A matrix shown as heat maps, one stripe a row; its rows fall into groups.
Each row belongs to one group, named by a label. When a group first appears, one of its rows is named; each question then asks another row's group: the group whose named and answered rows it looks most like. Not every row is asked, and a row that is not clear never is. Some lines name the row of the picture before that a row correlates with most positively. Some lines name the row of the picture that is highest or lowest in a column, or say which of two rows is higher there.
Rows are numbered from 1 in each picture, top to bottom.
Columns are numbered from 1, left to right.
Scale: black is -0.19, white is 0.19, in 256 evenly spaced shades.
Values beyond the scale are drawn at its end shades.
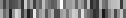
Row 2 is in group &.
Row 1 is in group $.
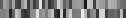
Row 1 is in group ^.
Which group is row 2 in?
&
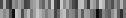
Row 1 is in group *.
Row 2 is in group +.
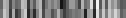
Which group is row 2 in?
^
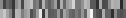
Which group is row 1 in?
$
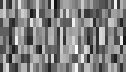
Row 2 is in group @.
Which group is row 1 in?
*
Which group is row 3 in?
^
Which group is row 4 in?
&
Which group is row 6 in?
$
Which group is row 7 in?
*
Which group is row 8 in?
^
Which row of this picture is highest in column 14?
3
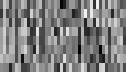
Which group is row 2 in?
*
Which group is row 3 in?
^
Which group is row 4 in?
@
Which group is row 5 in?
@
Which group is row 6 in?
@
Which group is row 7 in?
@
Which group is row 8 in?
&
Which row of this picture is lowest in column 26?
2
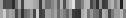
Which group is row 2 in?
@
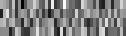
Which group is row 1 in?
*
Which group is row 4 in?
&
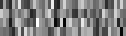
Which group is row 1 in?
*
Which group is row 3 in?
&
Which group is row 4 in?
$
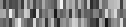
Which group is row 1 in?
$
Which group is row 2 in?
@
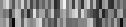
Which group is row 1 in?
+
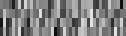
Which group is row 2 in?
^
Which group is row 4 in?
*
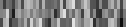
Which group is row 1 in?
$
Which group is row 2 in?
+
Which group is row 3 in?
^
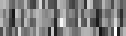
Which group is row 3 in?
+
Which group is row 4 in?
*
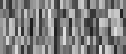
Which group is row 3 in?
@
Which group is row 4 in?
@
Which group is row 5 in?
+
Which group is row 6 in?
&
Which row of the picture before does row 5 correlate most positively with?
2
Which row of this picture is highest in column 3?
5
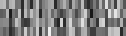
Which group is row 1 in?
@
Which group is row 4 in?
$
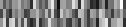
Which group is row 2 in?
*
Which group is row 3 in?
@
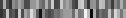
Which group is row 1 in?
*
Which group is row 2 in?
$
